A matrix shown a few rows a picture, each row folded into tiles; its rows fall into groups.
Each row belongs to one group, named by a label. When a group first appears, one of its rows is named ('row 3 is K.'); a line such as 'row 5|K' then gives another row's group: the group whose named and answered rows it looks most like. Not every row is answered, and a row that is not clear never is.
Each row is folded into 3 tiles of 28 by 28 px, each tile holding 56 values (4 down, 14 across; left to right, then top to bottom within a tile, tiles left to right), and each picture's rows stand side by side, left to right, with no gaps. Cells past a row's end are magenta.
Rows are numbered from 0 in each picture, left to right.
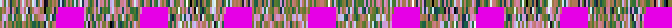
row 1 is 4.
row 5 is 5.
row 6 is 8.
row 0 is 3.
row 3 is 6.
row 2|8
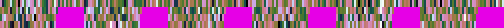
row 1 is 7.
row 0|3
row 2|5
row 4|8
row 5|6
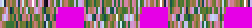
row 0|3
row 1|6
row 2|6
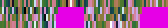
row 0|5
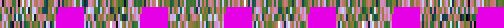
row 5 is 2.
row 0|3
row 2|6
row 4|7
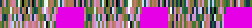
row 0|8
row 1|8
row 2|5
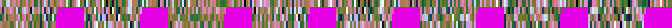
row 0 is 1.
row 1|8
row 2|2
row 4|8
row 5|6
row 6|4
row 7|7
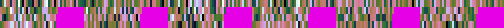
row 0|8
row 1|5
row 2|3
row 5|4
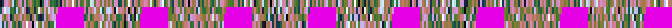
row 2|6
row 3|3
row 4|8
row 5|3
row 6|6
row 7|1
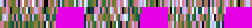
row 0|3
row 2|1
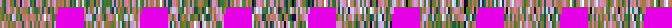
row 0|6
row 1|6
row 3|7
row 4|1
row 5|3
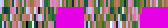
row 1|7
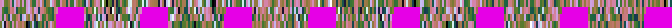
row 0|4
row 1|8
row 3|1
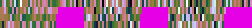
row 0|2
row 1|3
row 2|8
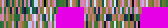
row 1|2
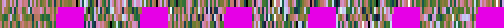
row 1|4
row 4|7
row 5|6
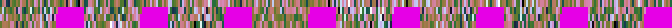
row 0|5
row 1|7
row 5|1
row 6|3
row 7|4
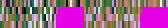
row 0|5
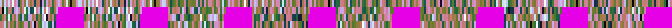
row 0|1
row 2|6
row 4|7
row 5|6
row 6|4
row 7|5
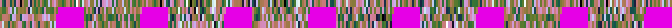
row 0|6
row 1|2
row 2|8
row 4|2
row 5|7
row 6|2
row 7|3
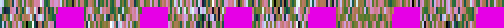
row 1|7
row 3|8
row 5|4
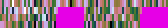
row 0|1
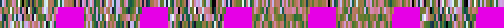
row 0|8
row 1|3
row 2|3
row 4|2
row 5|3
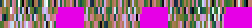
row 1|5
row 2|5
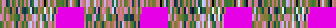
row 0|5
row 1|2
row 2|5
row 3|5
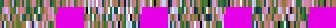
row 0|7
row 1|1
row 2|7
